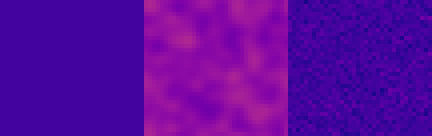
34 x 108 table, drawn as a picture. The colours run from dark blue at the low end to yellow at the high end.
It is made of 1 by 3 panels. Panel 1,1: very low, flat. Panel 1,2: low, blotchy, faint in contrast. Panel 1,3: very low, fine-grained, faint in contrast.
